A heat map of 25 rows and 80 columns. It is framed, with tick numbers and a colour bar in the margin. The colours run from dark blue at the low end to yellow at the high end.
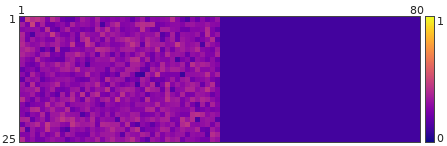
The table splits into one row of 2 panels. Panel 1,1: low, fine-grained. Panel 1,2: very low, flat.
